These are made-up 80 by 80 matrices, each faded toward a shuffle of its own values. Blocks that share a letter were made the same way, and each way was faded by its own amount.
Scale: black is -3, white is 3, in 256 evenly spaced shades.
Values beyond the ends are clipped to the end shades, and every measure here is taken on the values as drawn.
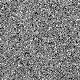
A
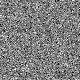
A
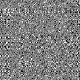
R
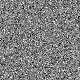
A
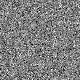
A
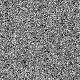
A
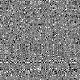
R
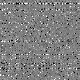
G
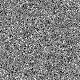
A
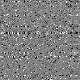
G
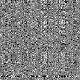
R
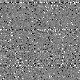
G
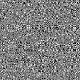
R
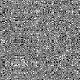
R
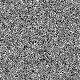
A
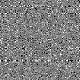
R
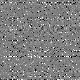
G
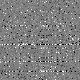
G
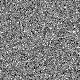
A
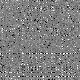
G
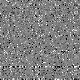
G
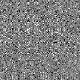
R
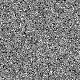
A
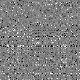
G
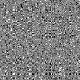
R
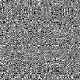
R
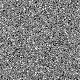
A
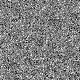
A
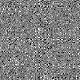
R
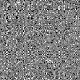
R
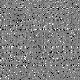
G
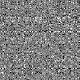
R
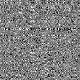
R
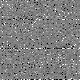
G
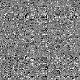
R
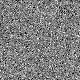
A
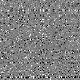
G
